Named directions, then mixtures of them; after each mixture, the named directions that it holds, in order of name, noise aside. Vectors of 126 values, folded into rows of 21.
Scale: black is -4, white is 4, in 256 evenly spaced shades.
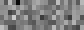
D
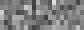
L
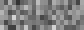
D, L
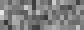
L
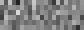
D, L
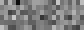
D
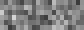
D, L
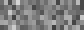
D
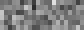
L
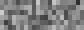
D, L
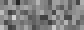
D, L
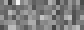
D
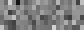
D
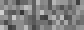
D, L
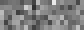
L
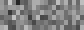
D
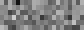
D
